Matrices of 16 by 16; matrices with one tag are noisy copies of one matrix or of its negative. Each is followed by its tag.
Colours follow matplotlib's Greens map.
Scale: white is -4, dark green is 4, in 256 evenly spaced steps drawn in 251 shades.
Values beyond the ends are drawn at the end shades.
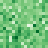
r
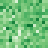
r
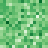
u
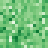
r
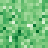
r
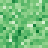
r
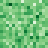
u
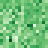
r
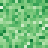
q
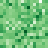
u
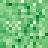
u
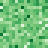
q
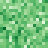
r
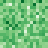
u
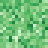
r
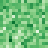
r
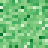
q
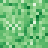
u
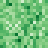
u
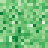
r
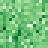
r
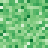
q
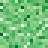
q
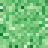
q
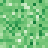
u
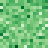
q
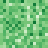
u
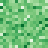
q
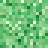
u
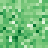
r
